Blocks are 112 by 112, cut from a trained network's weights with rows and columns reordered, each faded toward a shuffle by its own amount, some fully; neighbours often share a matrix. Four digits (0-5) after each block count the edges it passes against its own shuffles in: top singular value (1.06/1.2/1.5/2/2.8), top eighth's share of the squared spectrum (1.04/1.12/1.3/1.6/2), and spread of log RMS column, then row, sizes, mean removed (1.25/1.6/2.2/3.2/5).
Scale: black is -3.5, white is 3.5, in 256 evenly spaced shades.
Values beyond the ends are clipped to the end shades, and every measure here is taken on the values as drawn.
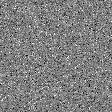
0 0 0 0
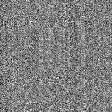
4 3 0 2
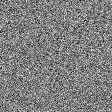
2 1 0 0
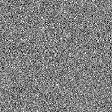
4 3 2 2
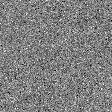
0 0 0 0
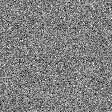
1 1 0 0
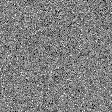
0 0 0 0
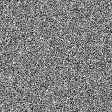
0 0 0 0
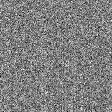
2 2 0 0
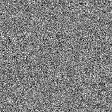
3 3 1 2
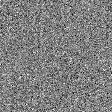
2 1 0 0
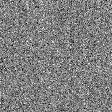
2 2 0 1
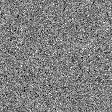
0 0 0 0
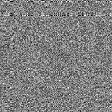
4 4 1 3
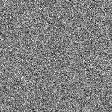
2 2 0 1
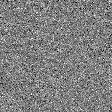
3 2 0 1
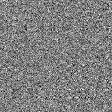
3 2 0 1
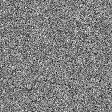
2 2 0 0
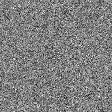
2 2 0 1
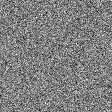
1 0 0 0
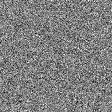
1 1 0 0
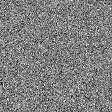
2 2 0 1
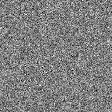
2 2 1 1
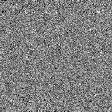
3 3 1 2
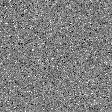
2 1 0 0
